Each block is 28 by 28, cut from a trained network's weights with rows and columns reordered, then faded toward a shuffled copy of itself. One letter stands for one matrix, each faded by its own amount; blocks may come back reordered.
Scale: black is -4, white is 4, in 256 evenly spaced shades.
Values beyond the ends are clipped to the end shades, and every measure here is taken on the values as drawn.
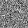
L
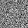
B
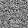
B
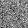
L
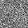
L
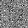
L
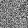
B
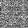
B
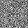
B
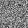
B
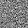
L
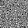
L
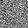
L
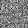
L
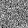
L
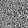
L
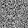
L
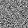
B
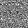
L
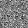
L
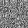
B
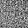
B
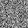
B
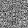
B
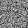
B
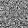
B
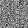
B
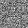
B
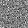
L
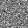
B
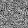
B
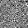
L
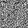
B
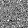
L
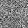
B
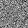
L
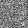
B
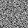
L
